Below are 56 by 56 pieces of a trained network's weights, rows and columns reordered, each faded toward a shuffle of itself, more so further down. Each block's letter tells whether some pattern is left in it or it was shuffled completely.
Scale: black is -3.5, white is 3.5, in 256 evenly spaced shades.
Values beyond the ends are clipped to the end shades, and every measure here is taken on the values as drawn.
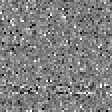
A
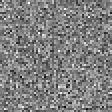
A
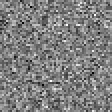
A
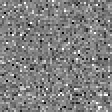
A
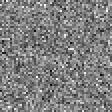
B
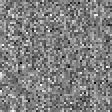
A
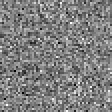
A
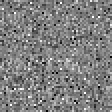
A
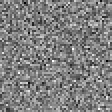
B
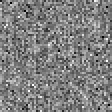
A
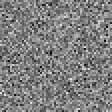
B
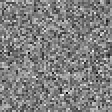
B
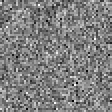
A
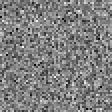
B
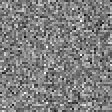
B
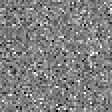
A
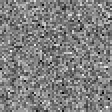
B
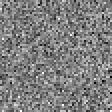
B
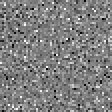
A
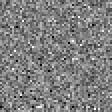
A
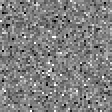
B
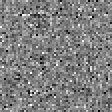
A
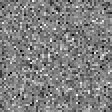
B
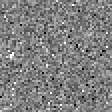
B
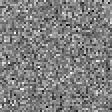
B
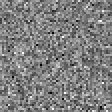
A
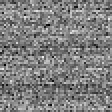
A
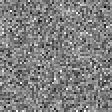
A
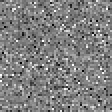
B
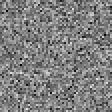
B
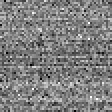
A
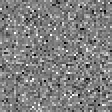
A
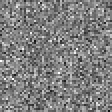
A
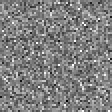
B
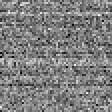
A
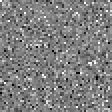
B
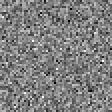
B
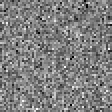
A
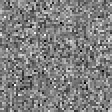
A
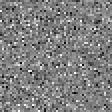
A
